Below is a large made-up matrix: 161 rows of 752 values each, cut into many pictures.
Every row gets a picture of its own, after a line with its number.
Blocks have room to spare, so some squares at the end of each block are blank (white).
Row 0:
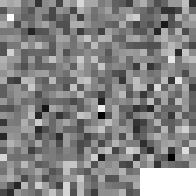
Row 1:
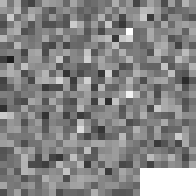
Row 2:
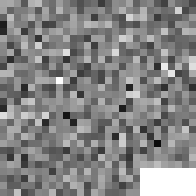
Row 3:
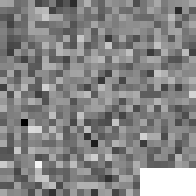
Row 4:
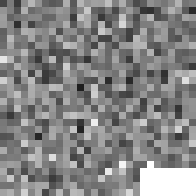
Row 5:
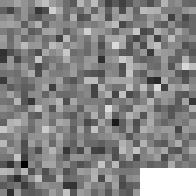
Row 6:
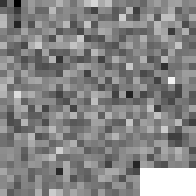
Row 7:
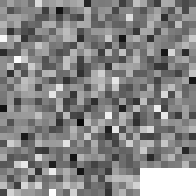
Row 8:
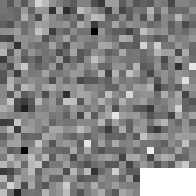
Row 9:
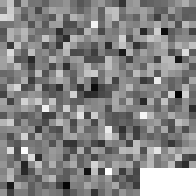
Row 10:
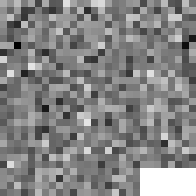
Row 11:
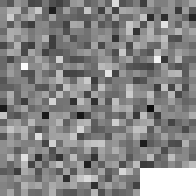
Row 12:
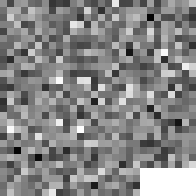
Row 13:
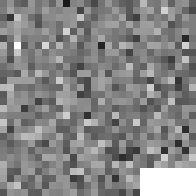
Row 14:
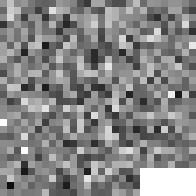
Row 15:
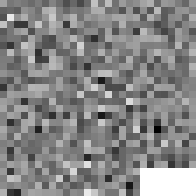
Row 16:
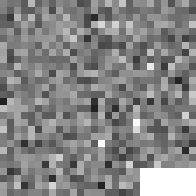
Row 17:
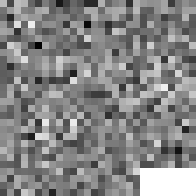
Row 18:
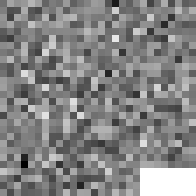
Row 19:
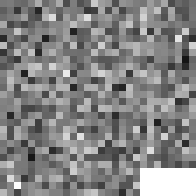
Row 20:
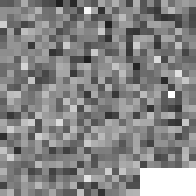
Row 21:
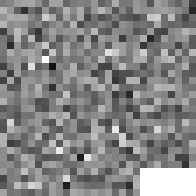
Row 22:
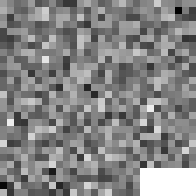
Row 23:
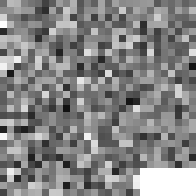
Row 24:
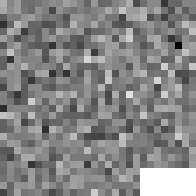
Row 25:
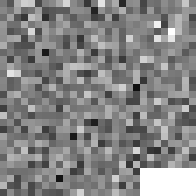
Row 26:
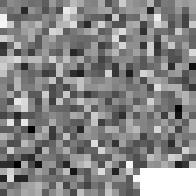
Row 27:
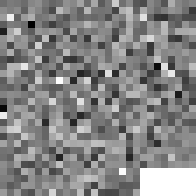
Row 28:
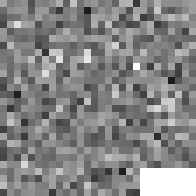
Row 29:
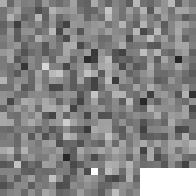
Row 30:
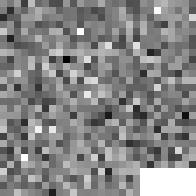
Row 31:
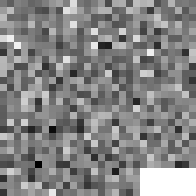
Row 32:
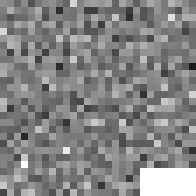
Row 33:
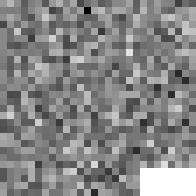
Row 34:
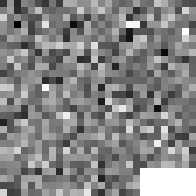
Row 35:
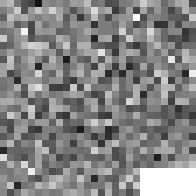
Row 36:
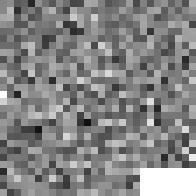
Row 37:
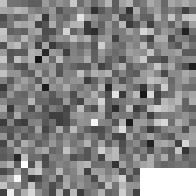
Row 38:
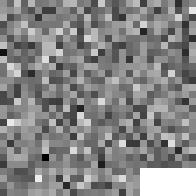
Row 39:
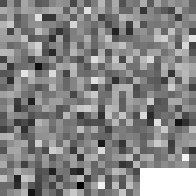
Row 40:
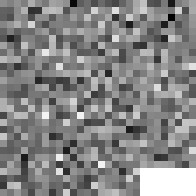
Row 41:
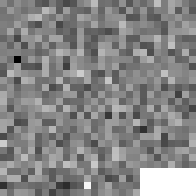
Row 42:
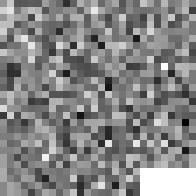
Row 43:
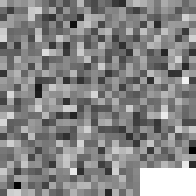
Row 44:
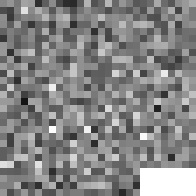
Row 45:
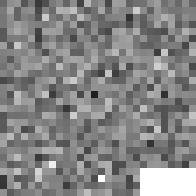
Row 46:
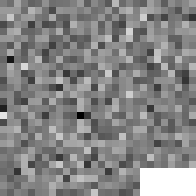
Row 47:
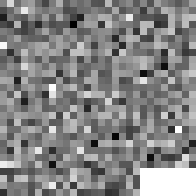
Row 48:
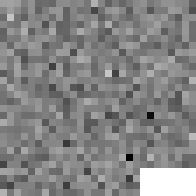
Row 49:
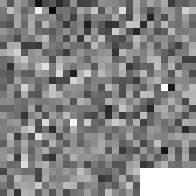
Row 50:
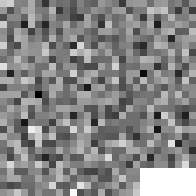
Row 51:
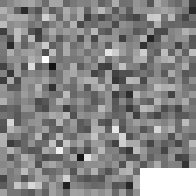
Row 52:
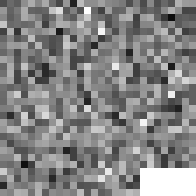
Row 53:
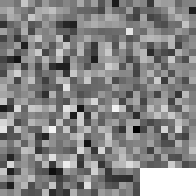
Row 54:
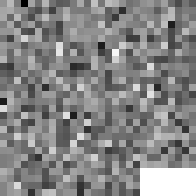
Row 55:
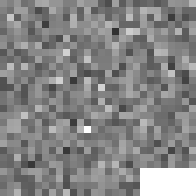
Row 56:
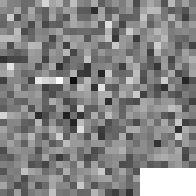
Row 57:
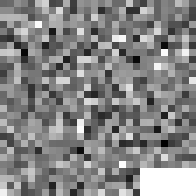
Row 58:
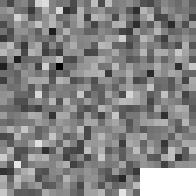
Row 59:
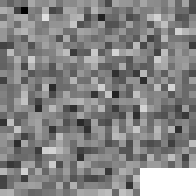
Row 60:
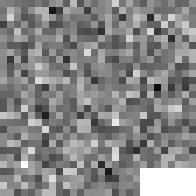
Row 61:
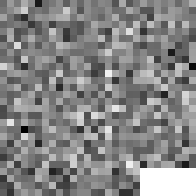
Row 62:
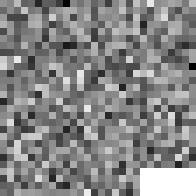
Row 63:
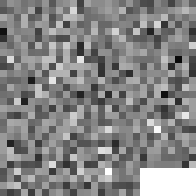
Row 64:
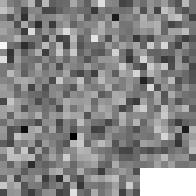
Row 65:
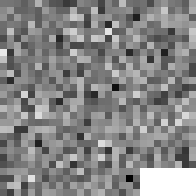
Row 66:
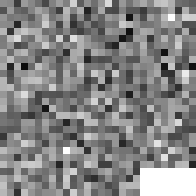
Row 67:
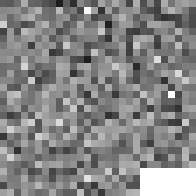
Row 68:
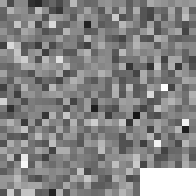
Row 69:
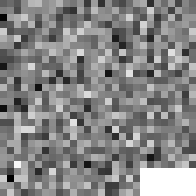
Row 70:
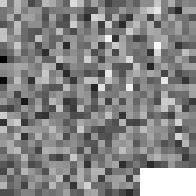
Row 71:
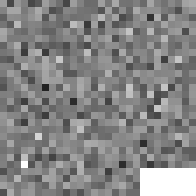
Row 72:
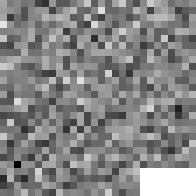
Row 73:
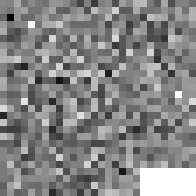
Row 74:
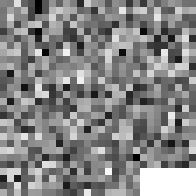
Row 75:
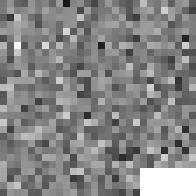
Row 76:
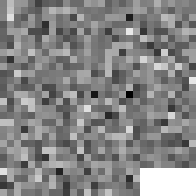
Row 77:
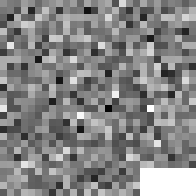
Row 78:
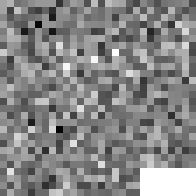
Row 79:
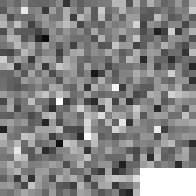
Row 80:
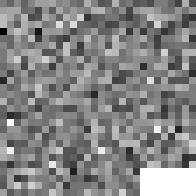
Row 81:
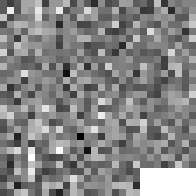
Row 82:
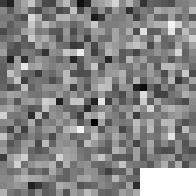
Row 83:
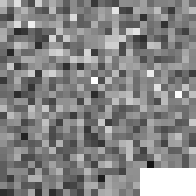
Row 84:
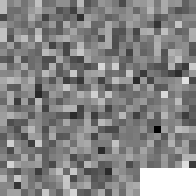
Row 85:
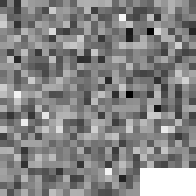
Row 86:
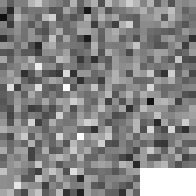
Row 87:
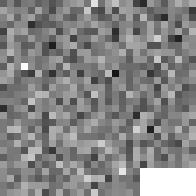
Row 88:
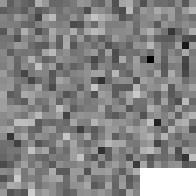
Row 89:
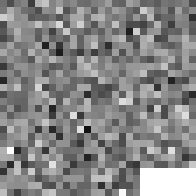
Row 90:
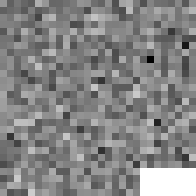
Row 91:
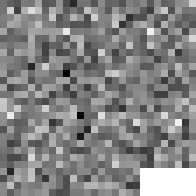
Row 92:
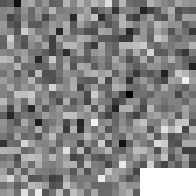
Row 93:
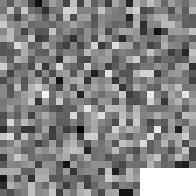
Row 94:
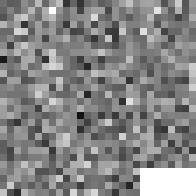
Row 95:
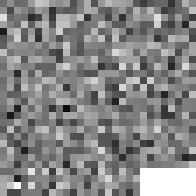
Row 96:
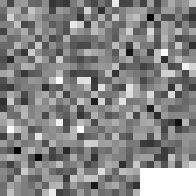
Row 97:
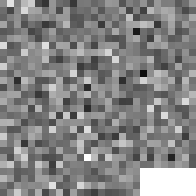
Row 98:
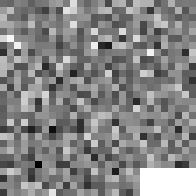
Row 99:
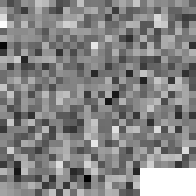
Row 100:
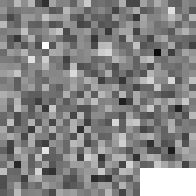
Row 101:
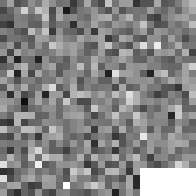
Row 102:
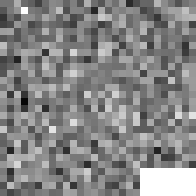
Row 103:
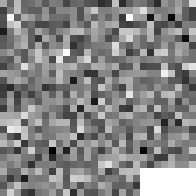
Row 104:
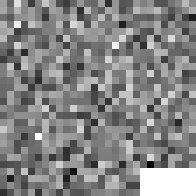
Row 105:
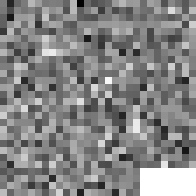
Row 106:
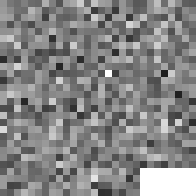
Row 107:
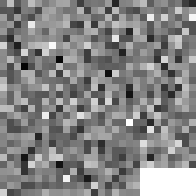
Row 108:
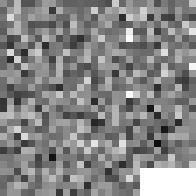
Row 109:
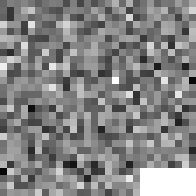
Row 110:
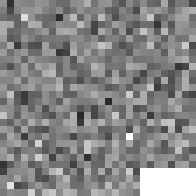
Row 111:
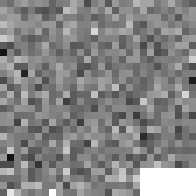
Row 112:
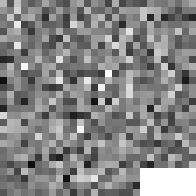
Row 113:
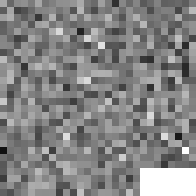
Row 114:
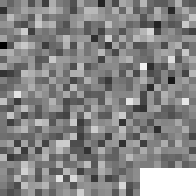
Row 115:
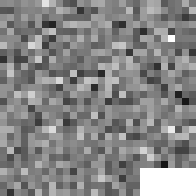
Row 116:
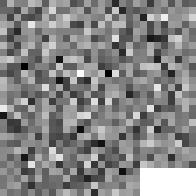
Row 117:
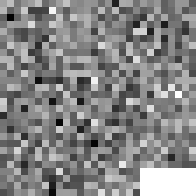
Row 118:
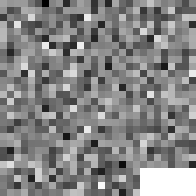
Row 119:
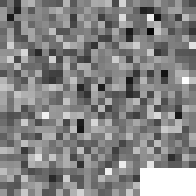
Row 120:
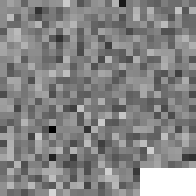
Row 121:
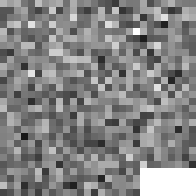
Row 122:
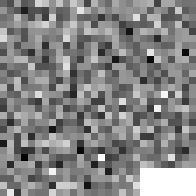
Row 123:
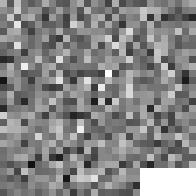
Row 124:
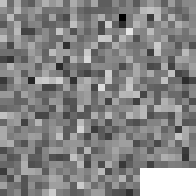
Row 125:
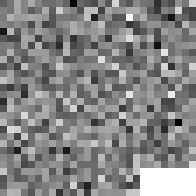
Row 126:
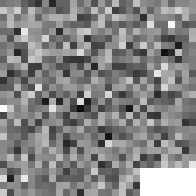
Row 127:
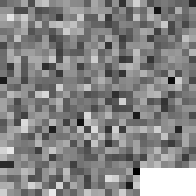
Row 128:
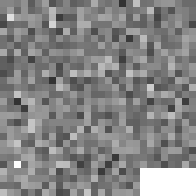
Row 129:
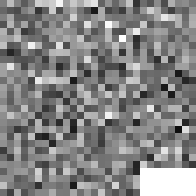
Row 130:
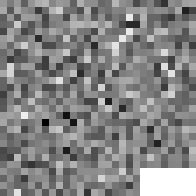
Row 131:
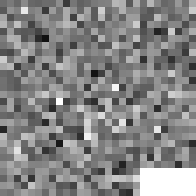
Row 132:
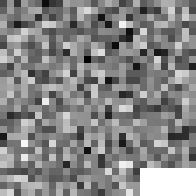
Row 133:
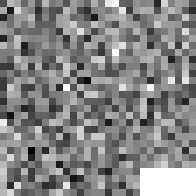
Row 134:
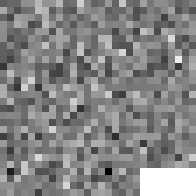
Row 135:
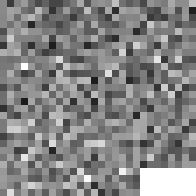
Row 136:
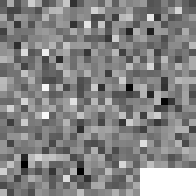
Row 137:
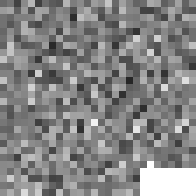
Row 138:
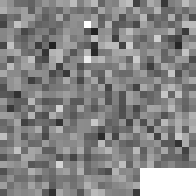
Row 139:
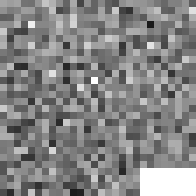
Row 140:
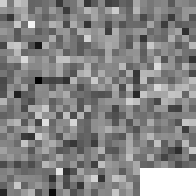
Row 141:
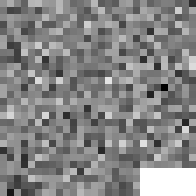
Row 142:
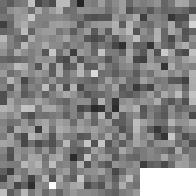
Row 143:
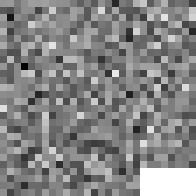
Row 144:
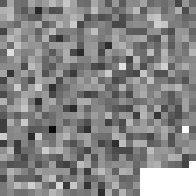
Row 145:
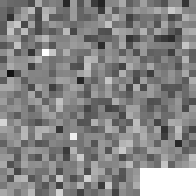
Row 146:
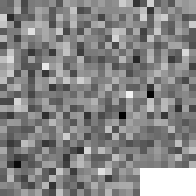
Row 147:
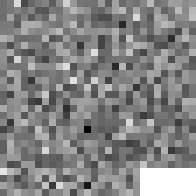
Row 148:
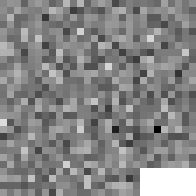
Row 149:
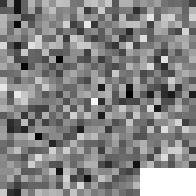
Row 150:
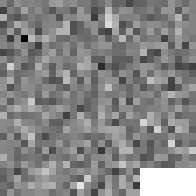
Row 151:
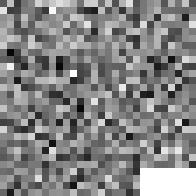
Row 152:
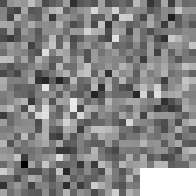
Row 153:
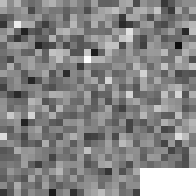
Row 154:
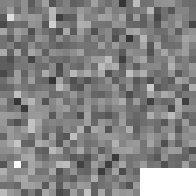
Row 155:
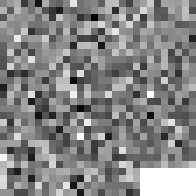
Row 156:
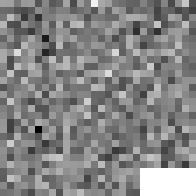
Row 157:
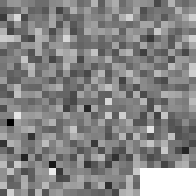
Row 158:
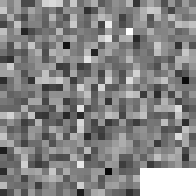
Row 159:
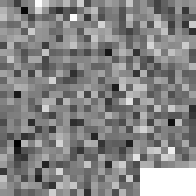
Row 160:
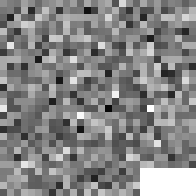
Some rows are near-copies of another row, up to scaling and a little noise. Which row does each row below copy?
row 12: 96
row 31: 98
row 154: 128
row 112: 123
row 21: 51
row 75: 13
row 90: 88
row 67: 20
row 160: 77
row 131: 79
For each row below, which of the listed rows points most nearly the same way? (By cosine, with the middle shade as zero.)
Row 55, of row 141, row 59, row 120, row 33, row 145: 141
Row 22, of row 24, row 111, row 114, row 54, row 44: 44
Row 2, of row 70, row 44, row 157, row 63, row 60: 60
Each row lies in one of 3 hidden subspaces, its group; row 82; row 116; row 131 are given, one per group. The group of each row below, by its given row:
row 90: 82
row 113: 82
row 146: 131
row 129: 116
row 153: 116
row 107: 116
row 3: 131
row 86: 82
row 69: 131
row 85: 116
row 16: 82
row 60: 116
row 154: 131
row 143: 116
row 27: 116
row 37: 116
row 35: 82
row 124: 116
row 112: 116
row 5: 116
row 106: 116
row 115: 116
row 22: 131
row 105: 82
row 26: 131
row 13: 82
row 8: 131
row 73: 116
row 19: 82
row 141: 116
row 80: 131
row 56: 116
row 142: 82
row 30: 131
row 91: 82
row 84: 131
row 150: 82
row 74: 131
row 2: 116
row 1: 116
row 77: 116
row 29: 131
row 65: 82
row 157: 131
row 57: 131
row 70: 116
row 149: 116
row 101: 131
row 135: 116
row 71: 116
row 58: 131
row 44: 131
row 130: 116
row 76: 131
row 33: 116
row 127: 131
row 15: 82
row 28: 116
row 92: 116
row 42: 82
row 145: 82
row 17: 116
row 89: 131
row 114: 82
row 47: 131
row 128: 131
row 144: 131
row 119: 116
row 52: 116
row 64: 82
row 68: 116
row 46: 116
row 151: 116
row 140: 116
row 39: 82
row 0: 82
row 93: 131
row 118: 131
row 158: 116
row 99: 131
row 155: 82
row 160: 116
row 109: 131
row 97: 131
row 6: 116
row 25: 82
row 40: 116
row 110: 131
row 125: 116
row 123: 116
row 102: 131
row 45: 131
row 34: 116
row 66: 116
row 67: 116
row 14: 131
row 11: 116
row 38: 82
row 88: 82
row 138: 116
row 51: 131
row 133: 82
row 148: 131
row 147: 131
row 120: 131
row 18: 116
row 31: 131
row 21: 131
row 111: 131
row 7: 131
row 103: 116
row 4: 116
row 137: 116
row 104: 116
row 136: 116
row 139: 116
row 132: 116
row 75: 82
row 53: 131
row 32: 116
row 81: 82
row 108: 116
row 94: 82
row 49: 116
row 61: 131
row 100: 131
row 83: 116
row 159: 131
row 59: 131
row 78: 82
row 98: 131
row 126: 82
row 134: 131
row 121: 116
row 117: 116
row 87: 116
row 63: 131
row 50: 131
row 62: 131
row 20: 116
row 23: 131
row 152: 116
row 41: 131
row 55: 116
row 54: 82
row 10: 82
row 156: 82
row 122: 131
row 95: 131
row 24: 116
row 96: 116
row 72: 131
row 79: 131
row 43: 131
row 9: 131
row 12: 116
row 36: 82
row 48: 131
